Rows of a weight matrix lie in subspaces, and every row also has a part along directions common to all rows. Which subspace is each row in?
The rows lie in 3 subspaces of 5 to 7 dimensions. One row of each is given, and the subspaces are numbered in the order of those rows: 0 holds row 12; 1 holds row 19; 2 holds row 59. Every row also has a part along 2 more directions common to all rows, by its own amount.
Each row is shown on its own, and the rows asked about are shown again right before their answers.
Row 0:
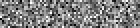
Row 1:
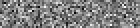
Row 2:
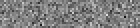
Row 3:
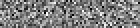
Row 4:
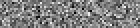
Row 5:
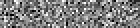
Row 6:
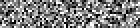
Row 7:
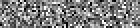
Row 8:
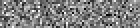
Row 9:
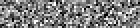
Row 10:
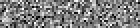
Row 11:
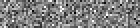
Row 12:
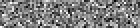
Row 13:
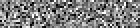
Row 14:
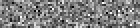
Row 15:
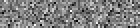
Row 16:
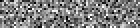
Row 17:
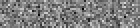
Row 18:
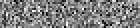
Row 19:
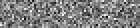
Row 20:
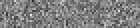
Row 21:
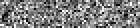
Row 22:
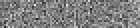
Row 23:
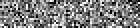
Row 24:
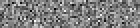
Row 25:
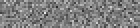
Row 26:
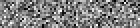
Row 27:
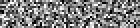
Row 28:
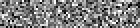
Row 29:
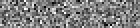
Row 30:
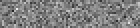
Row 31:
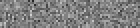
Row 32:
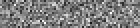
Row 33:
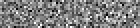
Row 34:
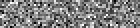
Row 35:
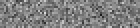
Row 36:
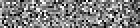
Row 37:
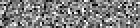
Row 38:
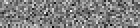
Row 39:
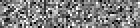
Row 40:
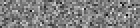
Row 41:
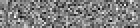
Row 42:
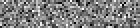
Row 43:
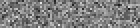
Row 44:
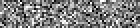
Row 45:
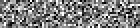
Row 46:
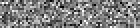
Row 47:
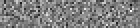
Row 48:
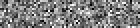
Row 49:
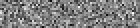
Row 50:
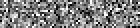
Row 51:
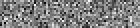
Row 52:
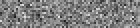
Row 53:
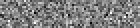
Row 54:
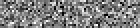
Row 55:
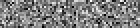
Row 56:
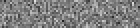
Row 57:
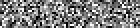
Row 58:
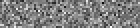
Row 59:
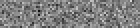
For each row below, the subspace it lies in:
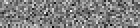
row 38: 2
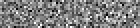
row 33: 0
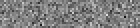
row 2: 2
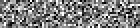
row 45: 1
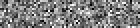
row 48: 2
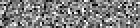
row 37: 0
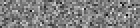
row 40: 0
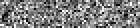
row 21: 0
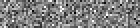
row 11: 1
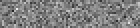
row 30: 0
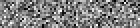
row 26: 1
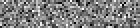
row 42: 0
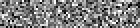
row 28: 0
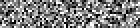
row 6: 0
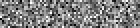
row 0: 0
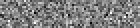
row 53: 0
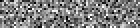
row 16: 0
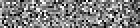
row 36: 1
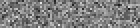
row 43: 0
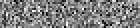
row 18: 1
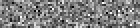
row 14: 2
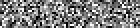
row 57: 2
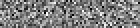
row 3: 2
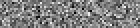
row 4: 0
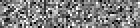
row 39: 0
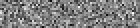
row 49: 2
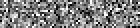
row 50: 2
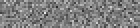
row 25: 2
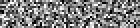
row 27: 0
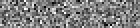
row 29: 2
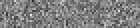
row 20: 1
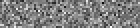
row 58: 0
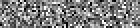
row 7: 2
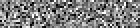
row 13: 2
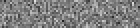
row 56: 1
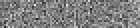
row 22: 1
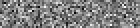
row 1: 2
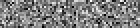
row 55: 1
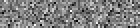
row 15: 2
